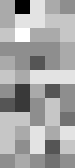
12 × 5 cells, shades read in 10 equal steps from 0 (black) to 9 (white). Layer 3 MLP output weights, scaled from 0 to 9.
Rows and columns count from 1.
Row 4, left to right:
5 5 5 5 6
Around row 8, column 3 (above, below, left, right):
6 5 2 7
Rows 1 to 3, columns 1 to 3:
6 0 8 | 6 8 8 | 7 9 6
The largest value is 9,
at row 3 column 2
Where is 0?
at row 1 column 2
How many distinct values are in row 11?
4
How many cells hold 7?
12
